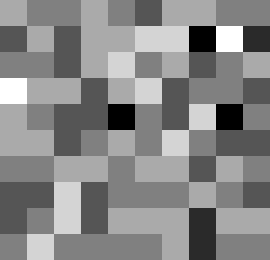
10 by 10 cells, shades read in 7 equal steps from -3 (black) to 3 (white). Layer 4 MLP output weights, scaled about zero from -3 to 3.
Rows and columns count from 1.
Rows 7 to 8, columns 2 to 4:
0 1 1 / -1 2 -1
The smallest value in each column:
-1 -1 -1 -1 -3 -1 -1 -3 -3 -2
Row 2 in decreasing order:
3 2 2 1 1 1 -1 -1 -2 -3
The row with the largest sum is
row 4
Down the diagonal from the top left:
1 1 -1 -1 -3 0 1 1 1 0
